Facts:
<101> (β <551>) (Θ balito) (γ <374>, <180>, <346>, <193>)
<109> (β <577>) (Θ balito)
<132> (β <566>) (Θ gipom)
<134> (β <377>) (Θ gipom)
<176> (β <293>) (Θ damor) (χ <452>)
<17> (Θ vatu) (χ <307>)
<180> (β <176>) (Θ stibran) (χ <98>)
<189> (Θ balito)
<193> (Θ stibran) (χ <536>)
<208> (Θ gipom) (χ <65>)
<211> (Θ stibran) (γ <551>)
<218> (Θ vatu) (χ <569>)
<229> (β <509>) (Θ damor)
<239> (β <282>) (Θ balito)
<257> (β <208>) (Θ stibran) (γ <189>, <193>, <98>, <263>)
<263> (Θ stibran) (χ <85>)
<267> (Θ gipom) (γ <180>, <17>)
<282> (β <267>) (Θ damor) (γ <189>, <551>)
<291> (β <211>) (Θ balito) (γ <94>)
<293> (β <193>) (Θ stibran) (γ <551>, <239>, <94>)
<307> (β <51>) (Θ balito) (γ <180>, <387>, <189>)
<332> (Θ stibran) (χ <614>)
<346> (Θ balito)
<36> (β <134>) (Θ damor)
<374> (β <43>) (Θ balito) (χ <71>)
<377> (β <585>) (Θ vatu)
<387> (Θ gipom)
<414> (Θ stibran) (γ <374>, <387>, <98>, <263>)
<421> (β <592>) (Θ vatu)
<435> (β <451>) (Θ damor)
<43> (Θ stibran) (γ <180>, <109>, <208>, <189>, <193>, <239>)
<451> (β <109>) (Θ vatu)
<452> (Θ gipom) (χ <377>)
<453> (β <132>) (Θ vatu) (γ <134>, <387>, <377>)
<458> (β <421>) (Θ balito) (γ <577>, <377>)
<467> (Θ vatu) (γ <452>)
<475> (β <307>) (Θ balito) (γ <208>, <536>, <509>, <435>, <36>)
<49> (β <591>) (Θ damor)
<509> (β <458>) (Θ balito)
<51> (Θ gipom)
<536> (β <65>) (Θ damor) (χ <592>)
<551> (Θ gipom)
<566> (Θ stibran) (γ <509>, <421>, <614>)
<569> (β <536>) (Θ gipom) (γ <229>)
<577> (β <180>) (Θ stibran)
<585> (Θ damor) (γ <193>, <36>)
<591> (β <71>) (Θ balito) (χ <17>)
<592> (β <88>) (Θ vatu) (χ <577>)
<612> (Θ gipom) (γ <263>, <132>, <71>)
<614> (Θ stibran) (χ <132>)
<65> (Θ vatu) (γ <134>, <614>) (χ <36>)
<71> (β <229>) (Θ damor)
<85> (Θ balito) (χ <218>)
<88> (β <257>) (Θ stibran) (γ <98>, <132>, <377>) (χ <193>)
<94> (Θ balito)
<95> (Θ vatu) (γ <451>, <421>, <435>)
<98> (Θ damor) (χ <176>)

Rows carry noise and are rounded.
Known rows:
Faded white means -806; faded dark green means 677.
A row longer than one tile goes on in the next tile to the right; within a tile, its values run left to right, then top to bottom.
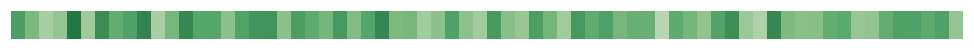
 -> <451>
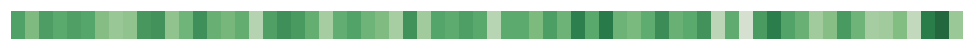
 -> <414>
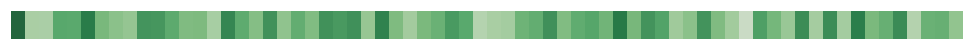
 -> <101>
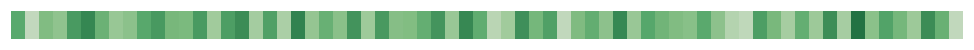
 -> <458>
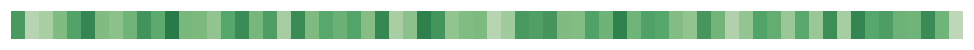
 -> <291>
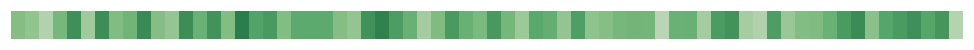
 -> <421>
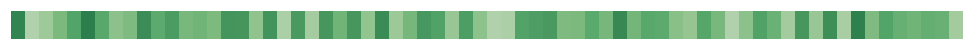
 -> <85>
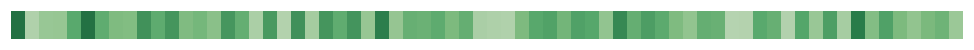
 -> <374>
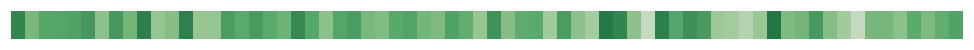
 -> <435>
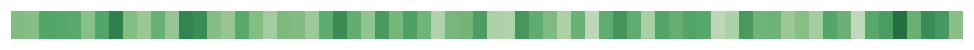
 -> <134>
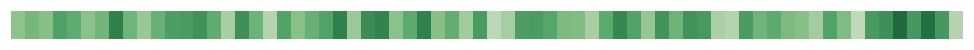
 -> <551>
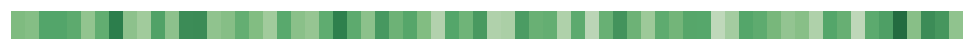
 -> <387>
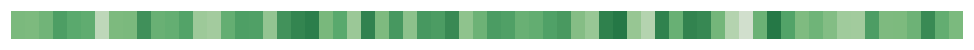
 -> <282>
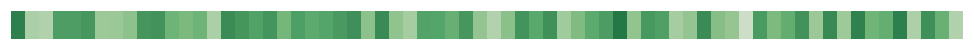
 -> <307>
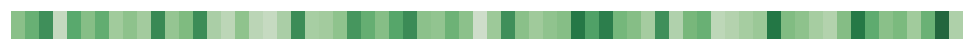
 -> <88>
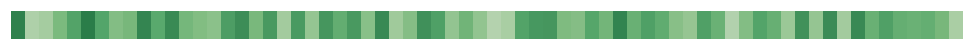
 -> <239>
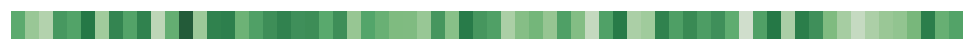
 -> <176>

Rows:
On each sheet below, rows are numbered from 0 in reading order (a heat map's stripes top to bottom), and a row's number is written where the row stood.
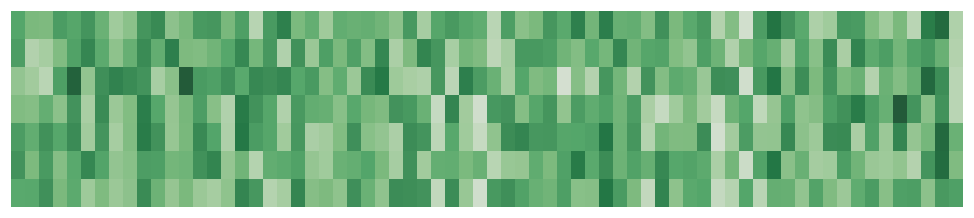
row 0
<257>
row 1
<94>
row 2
<377>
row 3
<592>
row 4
<577>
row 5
<263>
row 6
<536>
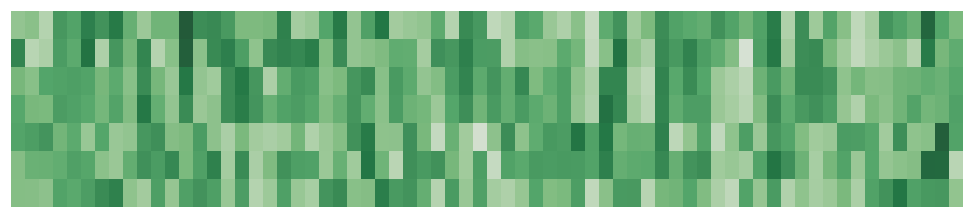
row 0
<452>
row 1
<98>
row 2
<71>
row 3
<36>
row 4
<193>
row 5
<211>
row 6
<208>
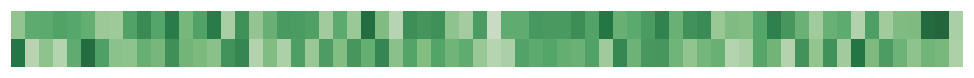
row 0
<293>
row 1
<591>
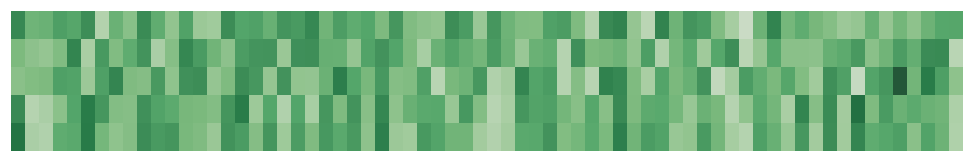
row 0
<585>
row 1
<65>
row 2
<569>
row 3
<509>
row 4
<189>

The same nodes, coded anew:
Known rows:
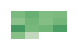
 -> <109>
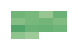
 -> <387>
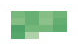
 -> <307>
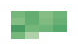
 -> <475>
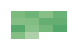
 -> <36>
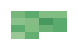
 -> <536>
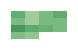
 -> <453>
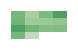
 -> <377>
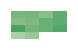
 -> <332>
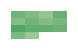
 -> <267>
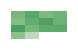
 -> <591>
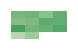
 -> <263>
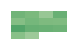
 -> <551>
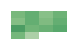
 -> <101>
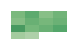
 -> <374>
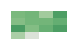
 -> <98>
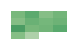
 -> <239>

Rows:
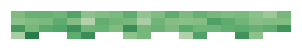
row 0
<88>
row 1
<592>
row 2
<421>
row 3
<193>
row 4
<569>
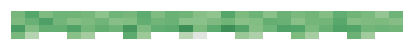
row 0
<509>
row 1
<134>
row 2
<458>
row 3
<180>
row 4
<435>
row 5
<282>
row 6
<132>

